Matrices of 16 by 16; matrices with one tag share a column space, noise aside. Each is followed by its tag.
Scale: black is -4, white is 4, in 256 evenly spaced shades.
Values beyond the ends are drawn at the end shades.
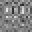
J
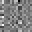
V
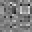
J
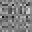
J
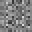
V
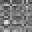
V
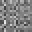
V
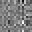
V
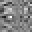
J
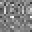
J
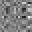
J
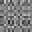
V
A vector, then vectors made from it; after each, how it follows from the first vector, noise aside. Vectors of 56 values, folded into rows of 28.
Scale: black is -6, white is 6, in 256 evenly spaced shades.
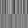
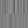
shrunk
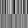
scaled up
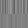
shrunk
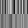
scaled up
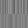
shrunk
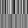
scaled up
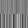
reversed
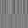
shrunk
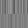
shrunk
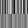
scaled up
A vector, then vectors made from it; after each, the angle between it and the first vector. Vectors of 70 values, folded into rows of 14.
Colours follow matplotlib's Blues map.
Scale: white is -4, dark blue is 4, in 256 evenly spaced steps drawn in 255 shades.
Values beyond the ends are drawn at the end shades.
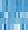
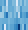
nearly opposite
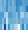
nearly parallel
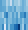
nearly opposite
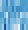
nearly parallel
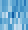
partly aligned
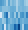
nearly opposite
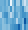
partly opposed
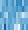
nearly parallel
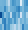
partly aligned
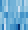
nearly opposite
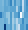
partly aligned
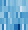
nearly opposite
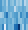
nearly opposite
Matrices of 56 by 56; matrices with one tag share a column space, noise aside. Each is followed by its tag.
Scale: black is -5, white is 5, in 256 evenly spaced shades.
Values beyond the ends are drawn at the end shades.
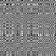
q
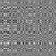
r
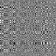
r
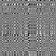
q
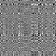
q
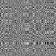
r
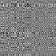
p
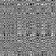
q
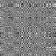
p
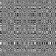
r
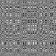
r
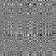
q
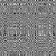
q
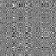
p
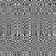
q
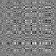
r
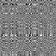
q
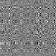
r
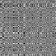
p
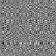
r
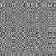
p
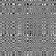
q
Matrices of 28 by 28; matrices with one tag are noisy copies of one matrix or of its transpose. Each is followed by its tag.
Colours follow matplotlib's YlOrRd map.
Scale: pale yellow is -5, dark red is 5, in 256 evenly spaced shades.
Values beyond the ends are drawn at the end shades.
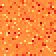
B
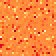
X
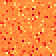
B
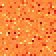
B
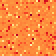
X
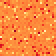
X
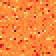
X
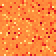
B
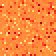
B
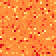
X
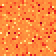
B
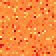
X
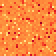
B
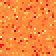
X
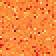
X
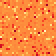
X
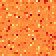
X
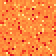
B
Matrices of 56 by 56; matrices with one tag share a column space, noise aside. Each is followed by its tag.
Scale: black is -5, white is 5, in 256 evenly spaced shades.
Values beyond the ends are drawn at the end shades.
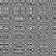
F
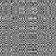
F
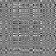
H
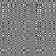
H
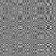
F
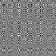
H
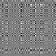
H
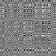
H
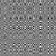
F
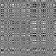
H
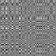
F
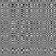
H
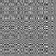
F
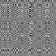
H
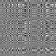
H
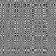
H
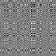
H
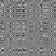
H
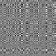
H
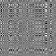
H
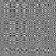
H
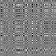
H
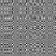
F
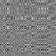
F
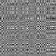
F
